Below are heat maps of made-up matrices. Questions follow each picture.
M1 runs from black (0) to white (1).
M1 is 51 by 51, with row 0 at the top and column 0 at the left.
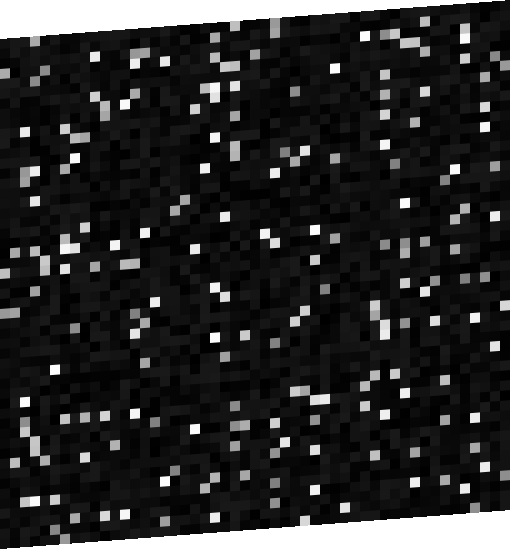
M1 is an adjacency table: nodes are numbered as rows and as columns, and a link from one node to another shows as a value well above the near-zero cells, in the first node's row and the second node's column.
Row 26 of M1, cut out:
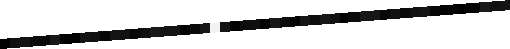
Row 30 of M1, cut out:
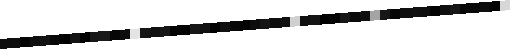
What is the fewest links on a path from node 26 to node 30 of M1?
4
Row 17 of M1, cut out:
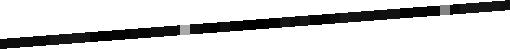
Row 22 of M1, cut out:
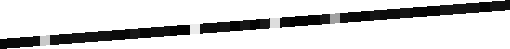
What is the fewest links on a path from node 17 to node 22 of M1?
5
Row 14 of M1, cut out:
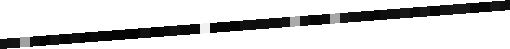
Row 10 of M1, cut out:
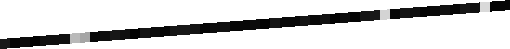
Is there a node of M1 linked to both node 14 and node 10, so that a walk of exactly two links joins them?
no
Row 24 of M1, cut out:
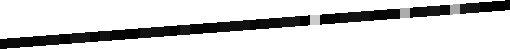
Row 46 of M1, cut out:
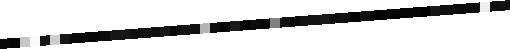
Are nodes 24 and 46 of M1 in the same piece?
yes
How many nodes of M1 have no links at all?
1
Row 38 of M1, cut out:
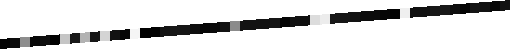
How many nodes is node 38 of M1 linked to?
9
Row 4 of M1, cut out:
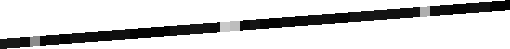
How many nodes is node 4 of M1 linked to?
4
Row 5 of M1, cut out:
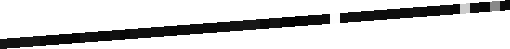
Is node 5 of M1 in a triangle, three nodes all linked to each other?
no
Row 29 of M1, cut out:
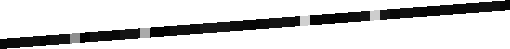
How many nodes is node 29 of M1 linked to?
4
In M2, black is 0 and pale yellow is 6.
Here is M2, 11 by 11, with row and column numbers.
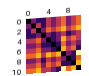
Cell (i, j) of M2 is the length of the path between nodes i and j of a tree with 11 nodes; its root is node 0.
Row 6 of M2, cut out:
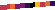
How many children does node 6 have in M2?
1
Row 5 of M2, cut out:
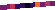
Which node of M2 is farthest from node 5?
7
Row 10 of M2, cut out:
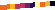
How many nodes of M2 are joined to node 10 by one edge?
1
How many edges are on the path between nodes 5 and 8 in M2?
2
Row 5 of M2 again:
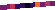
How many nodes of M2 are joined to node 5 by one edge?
3
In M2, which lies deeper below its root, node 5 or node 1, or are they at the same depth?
the same depth
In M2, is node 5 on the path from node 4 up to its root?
yes
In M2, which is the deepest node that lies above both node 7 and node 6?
3
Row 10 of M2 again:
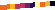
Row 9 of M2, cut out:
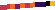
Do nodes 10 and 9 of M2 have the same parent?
no
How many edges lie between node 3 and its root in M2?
1
